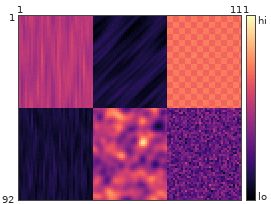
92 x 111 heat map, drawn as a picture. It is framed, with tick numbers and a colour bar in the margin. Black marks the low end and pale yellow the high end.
It is made of 2 by 3 panels. Panel 1,1: middling, streaked downward, faint in contrast. Panel 1,2: very low, slanting up to the right, faint in contrast. Panel 1,3: high, checkered, faint in contrast. Panel 2,1: very low, streaked downward, faint in contrast. Panel 2,2: middling, blotchy, strong in contrast. Panel 2,3: low, fine-grained.
